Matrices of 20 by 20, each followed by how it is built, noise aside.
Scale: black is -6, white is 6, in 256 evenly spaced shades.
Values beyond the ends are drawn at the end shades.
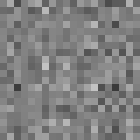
low rank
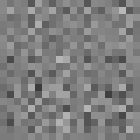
low rank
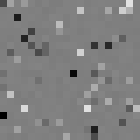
sparse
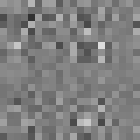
low rank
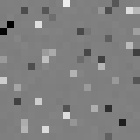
sparse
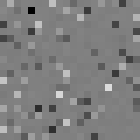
sparse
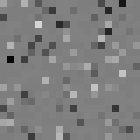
sparse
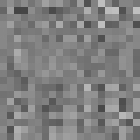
low rank
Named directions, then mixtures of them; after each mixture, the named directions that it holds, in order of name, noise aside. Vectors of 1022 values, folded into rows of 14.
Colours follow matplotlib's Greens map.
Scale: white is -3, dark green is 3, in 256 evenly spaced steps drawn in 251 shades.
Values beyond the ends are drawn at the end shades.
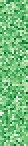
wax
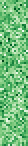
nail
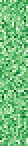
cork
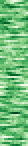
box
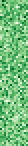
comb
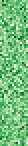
comb, cork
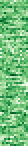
box, nail, wax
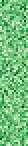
comb, cork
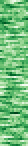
box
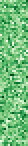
box, cork, nail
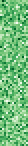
comb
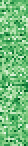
box, comb, wax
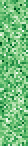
nail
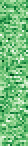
box, nail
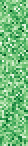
nail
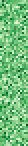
comb, wax
